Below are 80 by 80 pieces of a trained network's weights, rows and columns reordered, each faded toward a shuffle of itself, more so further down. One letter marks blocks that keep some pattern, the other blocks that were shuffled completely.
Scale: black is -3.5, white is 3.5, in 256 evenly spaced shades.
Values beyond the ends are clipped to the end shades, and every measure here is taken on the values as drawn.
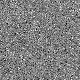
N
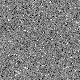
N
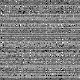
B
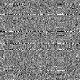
B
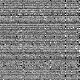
B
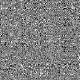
B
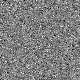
N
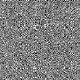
B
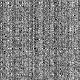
B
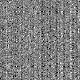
B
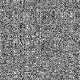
B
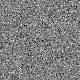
N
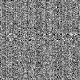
B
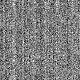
B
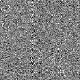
B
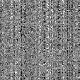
B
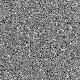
N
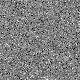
N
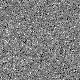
N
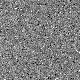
N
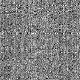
B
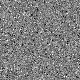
N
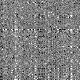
B
